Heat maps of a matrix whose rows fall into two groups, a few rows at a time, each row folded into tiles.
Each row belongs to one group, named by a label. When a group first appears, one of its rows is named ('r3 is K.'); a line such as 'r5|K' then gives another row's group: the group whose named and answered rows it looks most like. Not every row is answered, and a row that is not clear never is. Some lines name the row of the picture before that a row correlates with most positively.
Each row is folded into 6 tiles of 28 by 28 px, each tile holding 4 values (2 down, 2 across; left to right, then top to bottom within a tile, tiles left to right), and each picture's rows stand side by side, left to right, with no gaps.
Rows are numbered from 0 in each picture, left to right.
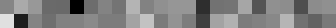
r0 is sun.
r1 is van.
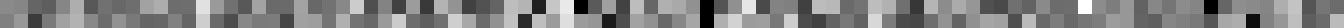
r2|van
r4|van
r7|van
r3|sun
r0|van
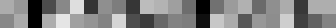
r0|van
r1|van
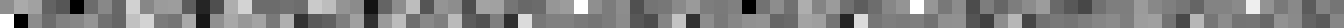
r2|van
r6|sun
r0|sun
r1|van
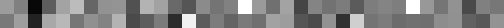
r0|van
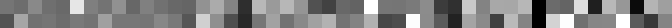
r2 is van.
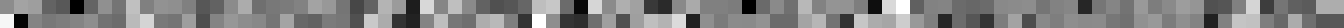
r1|van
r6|sun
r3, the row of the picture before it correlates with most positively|1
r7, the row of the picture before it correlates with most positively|3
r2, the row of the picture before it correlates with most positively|1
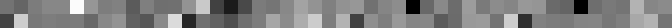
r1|sun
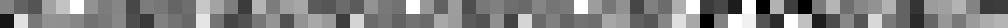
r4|van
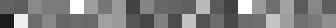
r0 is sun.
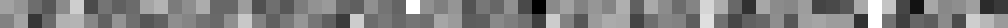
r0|van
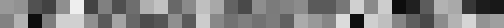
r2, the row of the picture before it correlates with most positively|5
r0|van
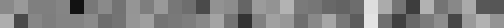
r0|sun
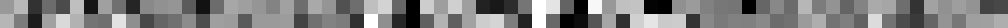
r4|sun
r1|van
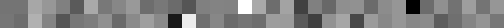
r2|sun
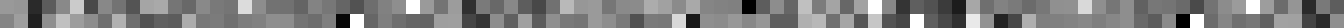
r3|van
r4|sun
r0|van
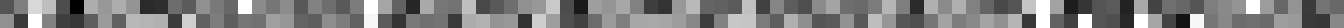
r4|van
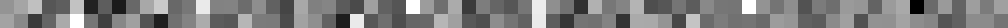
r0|van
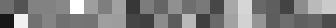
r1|van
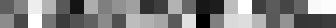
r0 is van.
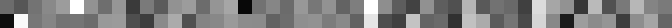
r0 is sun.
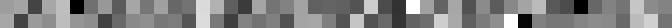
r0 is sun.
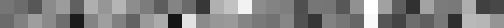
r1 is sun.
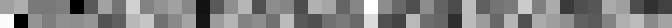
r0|sun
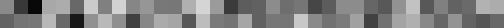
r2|van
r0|van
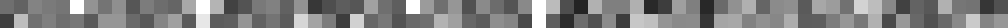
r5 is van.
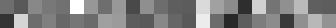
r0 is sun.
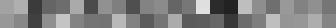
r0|van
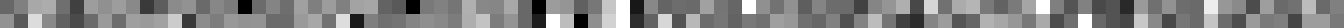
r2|sun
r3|van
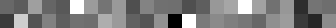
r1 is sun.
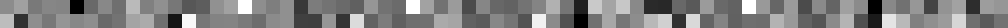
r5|van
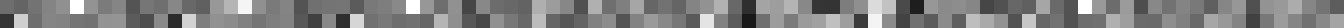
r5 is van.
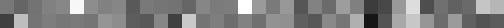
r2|van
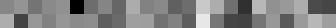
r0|sun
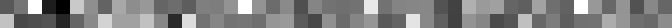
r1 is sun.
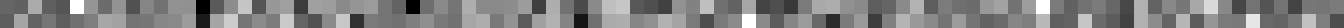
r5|van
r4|van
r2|sun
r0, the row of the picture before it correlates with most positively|3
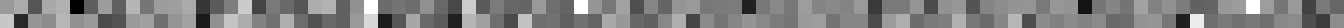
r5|van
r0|sun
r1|van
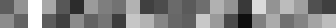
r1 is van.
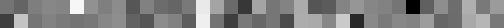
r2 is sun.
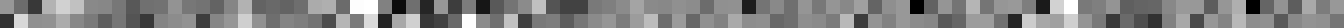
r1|van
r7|sun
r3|sun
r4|sun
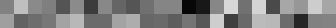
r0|van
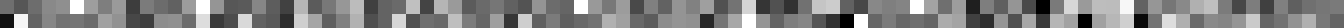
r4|van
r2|van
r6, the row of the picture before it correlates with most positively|1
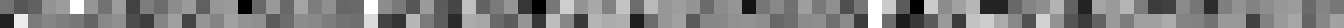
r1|sun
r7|van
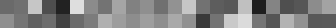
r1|van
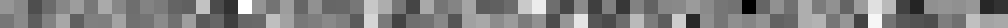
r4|sun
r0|van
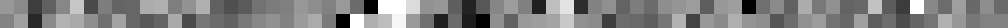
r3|sun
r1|sun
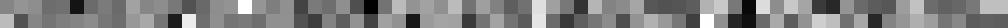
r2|van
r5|van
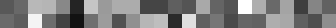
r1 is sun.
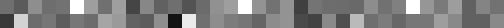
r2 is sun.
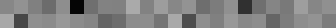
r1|sun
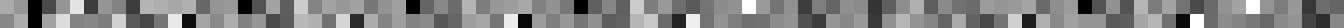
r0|van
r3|sun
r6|sun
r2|sun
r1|sun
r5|van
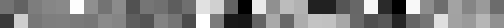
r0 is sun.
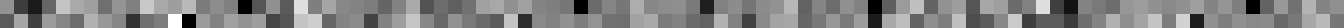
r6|sun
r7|sun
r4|van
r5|van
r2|van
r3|sun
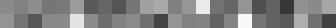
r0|van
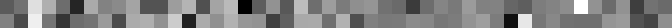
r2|sun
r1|sun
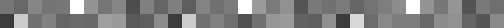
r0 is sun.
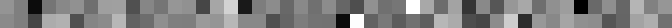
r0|van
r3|sun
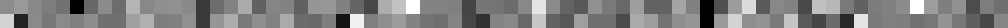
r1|van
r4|van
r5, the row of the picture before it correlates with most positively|2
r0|sun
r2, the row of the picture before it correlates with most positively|2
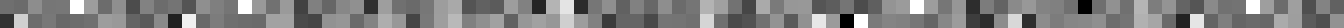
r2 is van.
